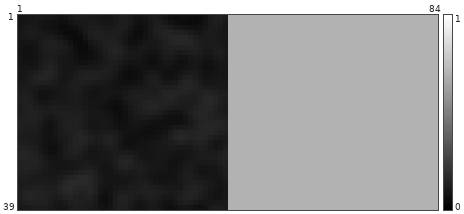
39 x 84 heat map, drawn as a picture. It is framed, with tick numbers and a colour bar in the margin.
The table splits into one row of 2 panels. Panel 1,1: very low, blotchy, faint in contrast. Panel 1,2: high, flat.
